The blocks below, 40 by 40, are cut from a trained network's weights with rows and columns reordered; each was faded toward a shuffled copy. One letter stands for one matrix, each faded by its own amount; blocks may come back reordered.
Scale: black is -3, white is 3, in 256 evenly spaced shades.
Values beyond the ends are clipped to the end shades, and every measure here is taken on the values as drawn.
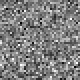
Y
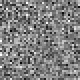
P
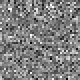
Y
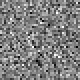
Y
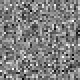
P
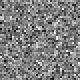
Y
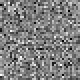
P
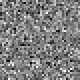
Y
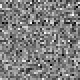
Y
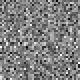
P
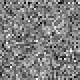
Y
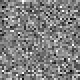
Y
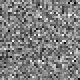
Y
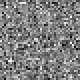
P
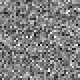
Y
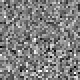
Y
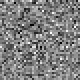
P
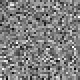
P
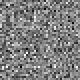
P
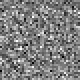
Y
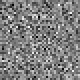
P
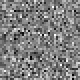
P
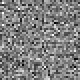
P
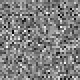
P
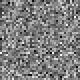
Y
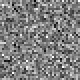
Y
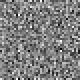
Y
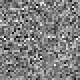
Y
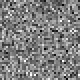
Y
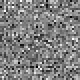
P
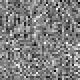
P
